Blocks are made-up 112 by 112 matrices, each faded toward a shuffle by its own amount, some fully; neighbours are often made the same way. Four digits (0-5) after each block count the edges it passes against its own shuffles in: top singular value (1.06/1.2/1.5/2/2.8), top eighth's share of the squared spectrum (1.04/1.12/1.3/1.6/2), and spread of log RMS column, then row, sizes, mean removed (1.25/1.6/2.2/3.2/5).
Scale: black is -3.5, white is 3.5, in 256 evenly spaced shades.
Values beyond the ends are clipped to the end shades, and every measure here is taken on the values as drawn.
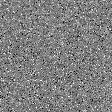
1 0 0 0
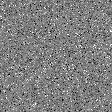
0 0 0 0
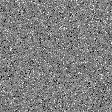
1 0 0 0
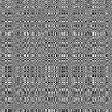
5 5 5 4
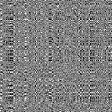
5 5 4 3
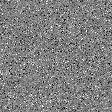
2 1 0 0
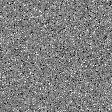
1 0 0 0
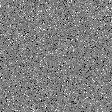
0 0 0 0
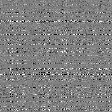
3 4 3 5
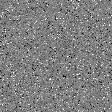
0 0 0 0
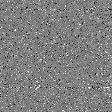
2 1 0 1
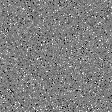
0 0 0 0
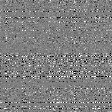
3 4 3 4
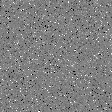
0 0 0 0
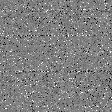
1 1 0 2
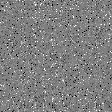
3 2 1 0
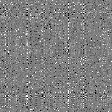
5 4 3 2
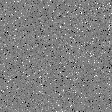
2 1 0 0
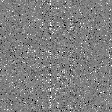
4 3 2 1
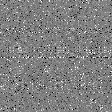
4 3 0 2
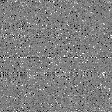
4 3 1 2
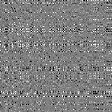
5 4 2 4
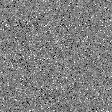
1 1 0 1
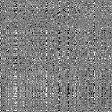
5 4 4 3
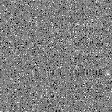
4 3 2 1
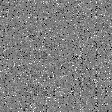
3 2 1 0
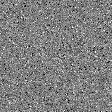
0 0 0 1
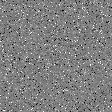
0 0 0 0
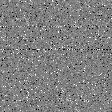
2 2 0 2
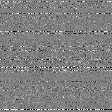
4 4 0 4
